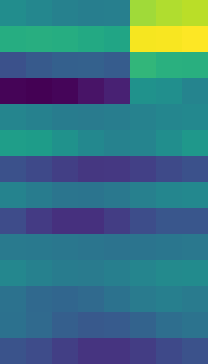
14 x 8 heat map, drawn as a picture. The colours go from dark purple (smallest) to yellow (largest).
Grain: streaks across. Odd patch: higher, in the top right. Ninth with the highest average: top right.
